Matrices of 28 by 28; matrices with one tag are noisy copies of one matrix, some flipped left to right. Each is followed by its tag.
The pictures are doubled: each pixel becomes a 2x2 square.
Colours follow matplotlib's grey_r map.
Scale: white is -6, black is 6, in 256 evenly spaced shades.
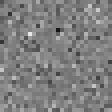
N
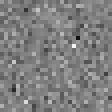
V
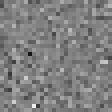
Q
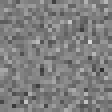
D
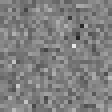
V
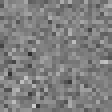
Q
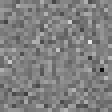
D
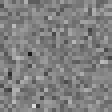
Q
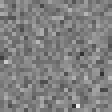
Q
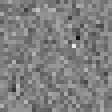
V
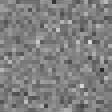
D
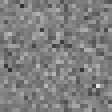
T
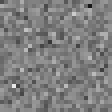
T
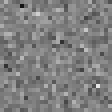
T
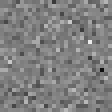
D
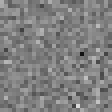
Q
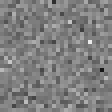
D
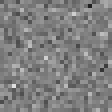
T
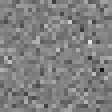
D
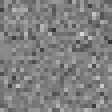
N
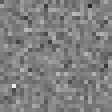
T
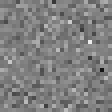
D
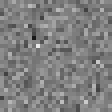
V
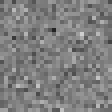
N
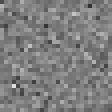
T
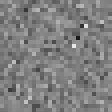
V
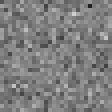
T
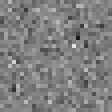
V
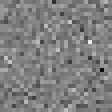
D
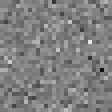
D
